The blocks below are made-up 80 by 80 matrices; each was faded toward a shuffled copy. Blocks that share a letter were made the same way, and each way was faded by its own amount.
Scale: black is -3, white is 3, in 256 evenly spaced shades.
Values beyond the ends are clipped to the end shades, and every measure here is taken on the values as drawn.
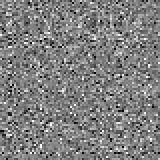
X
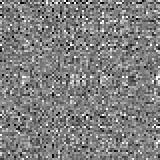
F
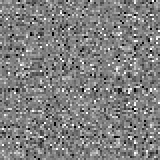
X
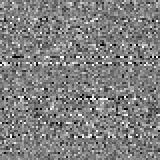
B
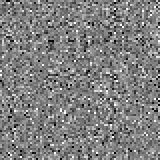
X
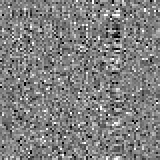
X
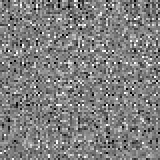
F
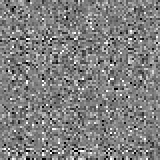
F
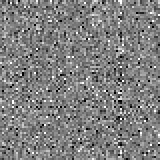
X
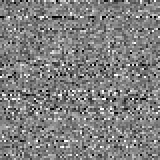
B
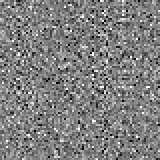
X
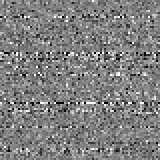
B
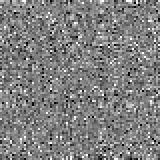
X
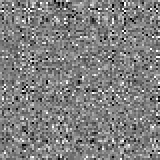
F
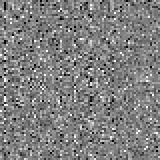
X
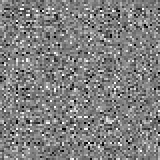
F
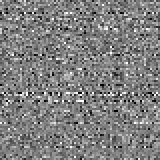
B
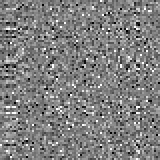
X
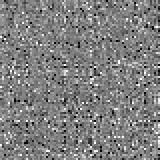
X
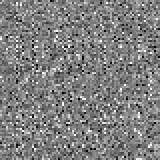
X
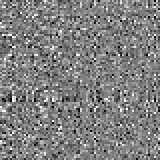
F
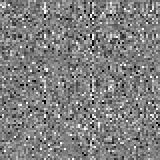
X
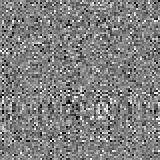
F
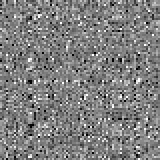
F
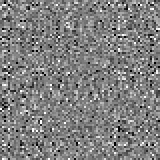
F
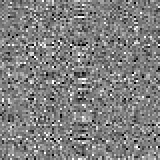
F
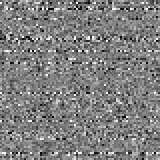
B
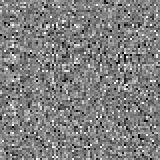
X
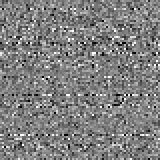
B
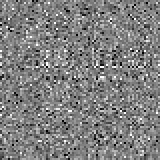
X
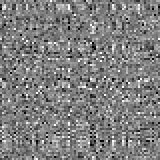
F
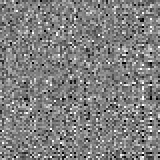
F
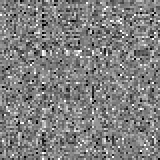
X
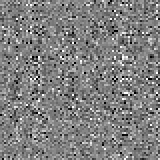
F
